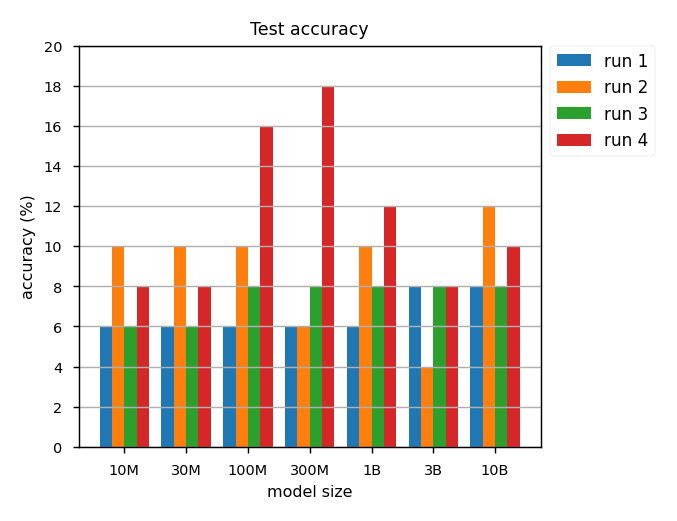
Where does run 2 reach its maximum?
10B
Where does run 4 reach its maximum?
300M
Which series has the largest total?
run 4
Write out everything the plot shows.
Title: Test accuracy
x-axis: model size, ticks 10M 30M 100M 300M 1B 3B 10B
y-axis: accuracy (%), ticks 0 2 4 6 8 10 12 14 16 18 20
Legend: run 1, run 2, run 3, run 4
Values:
run 1: 6 6 6 6 6 8 8
run 2: 10 10 10 6 10 4 12
run 3: 6 6 8 8 8 8 8
run 4: 8 8 16 18 12 8 10
